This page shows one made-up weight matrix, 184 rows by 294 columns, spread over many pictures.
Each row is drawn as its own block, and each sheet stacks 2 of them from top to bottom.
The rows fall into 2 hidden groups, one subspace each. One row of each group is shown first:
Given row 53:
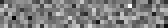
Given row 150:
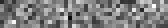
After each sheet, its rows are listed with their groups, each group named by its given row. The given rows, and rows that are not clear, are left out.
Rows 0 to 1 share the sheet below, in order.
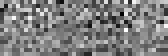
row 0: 53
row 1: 53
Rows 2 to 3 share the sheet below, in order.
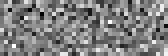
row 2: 150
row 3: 53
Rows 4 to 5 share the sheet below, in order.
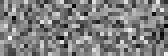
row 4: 53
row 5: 150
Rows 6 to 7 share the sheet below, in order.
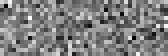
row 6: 53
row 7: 150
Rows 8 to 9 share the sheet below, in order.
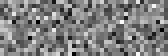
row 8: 53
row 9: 150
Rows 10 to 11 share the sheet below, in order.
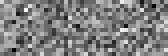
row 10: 150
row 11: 150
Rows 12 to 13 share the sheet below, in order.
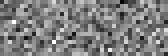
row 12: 150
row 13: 150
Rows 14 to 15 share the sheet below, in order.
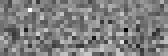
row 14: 150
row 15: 53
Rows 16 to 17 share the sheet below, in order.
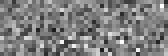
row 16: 150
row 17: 150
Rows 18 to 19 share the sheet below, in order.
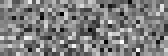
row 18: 150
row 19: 150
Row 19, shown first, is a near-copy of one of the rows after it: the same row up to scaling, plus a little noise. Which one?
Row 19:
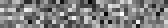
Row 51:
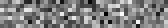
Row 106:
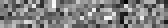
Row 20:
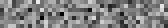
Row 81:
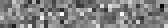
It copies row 51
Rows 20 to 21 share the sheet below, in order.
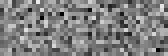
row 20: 150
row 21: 53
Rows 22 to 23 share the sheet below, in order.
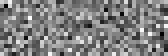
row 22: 53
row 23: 150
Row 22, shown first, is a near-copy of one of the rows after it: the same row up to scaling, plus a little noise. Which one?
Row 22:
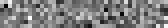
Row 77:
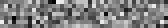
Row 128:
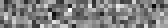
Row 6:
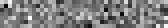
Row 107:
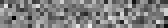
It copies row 6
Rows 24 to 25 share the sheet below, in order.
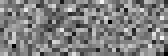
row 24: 150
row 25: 53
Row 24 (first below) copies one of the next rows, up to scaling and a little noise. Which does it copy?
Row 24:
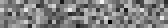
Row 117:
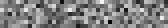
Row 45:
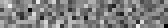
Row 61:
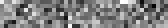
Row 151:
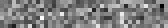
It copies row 117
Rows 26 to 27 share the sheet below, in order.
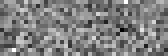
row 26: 53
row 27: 150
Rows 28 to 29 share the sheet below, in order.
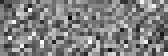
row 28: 150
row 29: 150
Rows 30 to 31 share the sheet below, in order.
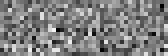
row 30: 150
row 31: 53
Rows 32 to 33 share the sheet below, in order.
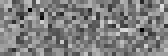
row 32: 150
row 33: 150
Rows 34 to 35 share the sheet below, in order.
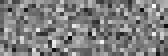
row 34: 150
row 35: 53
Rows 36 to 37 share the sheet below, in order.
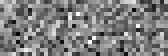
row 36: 150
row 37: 150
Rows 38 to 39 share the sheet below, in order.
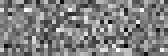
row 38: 150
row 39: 53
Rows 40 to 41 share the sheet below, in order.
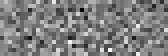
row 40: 150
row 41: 150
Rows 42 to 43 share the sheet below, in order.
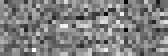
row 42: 53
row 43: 53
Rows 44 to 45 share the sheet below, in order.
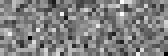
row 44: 150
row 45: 150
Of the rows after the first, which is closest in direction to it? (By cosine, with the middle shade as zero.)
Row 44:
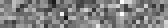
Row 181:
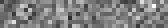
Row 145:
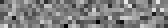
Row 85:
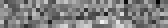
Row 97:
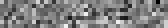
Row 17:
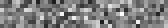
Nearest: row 17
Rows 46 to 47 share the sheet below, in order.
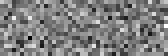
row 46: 53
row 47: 150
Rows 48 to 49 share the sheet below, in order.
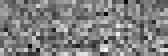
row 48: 53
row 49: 53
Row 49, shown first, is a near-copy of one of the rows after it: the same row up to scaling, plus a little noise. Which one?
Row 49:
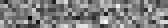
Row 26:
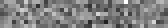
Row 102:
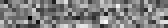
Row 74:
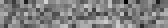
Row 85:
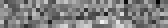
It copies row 102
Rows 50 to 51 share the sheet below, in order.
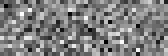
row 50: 150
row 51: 150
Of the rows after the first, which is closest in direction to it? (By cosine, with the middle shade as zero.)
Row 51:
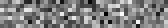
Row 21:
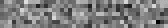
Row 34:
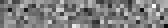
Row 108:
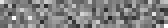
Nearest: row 108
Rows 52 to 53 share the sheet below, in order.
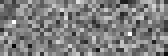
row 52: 150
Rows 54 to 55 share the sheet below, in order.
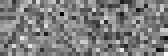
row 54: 150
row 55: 53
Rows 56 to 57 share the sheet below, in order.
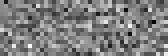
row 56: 53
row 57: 53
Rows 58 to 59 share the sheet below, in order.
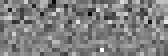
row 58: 150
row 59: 53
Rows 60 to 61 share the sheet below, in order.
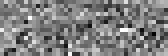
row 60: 53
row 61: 150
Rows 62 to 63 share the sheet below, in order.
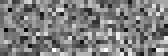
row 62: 150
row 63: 53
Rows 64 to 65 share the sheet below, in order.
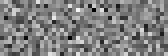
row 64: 53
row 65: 150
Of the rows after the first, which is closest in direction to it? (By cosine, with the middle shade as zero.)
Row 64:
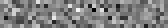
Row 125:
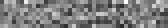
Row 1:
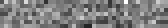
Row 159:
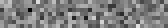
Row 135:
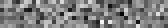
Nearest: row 125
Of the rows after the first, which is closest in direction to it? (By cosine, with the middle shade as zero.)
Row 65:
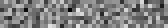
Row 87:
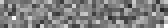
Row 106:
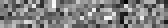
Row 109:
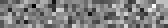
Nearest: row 87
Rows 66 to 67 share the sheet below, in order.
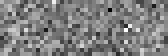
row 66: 150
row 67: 53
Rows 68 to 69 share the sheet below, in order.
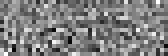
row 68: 53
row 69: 53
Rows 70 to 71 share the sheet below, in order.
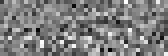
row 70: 53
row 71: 150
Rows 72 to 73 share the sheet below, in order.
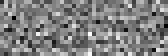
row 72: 53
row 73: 53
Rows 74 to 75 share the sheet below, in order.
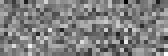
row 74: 53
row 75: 53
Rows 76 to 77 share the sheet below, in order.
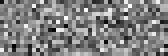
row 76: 53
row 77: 53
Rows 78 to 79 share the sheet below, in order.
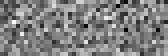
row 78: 150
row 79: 53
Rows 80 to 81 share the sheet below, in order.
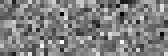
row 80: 150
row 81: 150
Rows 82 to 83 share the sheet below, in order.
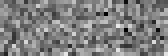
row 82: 53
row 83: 53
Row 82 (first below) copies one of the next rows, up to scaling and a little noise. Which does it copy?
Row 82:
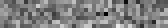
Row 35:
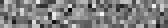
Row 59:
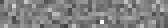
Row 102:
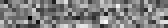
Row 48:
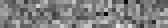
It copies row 48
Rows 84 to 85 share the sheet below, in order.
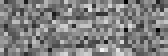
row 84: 53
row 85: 53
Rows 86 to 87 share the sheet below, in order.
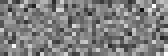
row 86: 150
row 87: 53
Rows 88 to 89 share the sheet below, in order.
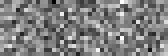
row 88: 150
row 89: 150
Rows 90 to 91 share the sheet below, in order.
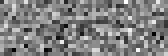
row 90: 53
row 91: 150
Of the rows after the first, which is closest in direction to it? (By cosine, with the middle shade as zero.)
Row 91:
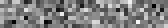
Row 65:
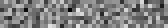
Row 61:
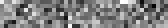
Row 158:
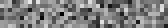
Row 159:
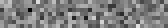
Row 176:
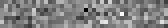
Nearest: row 61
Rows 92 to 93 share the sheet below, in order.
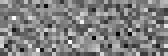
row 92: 53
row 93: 53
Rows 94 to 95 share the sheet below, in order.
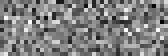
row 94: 53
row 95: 53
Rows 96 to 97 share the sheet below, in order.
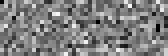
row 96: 53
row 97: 53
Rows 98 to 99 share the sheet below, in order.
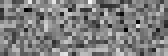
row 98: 150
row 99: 53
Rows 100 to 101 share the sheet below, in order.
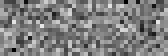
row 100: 53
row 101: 150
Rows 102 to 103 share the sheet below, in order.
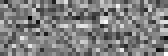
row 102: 53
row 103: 53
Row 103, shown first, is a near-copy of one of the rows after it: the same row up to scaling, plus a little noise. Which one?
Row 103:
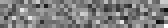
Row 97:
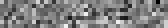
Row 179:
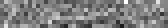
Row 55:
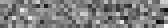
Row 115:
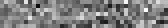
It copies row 55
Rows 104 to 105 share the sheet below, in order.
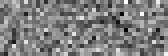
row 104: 53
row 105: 53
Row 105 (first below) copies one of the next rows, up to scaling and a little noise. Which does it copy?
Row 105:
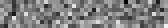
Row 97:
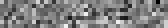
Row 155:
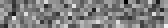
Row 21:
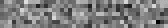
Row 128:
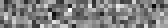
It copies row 155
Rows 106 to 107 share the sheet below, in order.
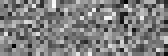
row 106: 150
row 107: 53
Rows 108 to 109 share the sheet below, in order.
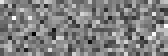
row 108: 53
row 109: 150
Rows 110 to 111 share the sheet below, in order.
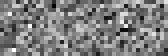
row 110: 150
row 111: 150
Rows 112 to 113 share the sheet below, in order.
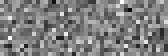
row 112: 150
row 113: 150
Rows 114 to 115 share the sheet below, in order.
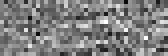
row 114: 53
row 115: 53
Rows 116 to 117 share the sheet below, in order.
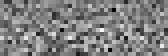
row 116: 53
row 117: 150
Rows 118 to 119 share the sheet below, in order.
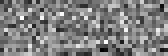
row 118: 150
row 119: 53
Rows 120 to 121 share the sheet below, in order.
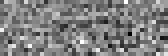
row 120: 53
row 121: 53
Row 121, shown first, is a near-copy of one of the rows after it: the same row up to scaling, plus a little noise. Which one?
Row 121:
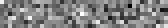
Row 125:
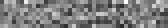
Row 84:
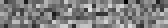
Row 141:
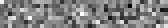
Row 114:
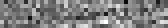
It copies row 141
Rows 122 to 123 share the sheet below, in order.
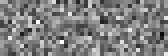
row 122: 53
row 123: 150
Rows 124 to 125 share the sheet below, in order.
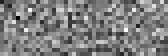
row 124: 150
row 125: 53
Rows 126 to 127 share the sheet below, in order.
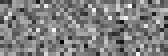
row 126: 53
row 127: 150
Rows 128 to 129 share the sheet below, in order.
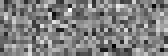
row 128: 53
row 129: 53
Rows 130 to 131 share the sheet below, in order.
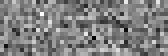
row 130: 53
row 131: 53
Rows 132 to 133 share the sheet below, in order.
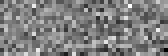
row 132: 53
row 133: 53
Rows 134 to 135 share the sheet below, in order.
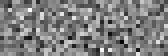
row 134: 150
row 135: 150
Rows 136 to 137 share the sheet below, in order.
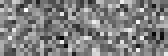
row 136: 150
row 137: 150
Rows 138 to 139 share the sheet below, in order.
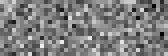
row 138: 150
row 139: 150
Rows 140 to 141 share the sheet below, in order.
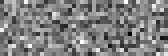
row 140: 53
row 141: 53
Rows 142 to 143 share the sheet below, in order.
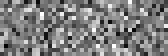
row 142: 150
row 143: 53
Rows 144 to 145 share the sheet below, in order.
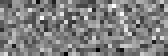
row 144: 150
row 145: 53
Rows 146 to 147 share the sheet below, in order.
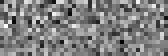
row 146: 53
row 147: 150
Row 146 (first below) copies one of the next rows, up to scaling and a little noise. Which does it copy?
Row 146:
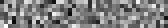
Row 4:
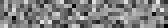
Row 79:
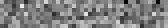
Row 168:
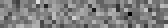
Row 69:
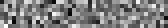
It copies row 69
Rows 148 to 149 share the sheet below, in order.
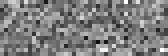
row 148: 53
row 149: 53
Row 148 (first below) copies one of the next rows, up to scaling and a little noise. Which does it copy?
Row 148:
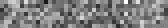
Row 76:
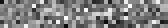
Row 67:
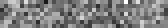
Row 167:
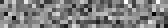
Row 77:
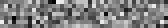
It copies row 67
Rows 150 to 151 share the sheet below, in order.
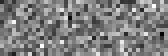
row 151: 150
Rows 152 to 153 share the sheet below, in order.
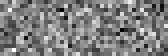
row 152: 150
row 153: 150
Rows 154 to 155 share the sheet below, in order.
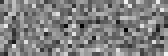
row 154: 53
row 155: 53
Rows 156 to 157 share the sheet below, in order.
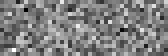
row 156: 150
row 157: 150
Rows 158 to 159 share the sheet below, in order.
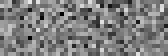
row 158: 150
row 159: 150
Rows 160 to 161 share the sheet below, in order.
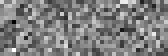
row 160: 150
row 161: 150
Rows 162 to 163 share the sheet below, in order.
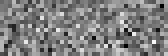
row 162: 150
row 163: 53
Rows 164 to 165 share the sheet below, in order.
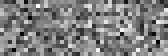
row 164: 53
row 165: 150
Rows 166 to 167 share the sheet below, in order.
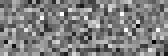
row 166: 150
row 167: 53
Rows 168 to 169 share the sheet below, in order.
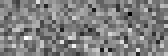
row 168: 53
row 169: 150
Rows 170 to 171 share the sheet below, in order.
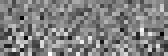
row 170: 150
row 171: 150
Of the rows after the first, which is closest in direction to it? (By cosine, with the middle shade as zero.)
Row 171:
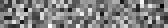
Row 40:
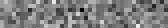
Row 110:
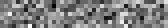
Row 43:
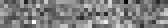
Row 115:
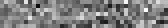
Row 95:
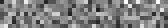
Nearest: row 110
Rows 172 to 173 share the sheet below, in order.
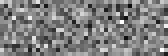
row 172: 53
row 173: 53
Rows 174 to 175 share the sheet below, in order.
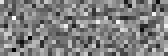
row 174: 53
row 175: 150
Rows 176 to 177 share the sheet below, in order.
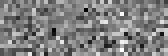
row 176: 53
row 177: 150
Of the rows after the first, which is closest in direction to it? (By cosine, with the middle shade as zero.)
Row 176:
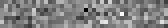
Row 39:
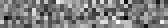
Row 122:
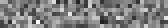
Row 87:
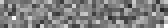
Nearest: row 39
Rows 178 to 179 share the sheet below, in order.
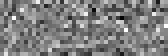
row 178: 53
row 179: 53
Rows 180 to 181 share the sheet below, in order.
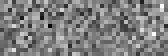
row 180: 150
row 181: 150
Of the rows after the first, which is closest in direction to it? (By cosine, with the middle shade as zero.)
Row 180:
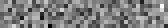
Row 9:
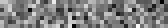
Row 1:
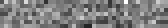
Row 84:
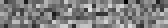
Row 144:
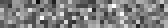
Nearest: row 9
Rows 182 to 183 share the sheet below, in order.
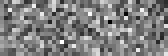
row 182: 150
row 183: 150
